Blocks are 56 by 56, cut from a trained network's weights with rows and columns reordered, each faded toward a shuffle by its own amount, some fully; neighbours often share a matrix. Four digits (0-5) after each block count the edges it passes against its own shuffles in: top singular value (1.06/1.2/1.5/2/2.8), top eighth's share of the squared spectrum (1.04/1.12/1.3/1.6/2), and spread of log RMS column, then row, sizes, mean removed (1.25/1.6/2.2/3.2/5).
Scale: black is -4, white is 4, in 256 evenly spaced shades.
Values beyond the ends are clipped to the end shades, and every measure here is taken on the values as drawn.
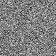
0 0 0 0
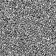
0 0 0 0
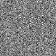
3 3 1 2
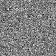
2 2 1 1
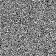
0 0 0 0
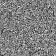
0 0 0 0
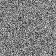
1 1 0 0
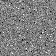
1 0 0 0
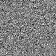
2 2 0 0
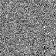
3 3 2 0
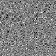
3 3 1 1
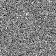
1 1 0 0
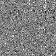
2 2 1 1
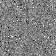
1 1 0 0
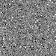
2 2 1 0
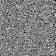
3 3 2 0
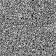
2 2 0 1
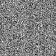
2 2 1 0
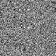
3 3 1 1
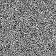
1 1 0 0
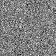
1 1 0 0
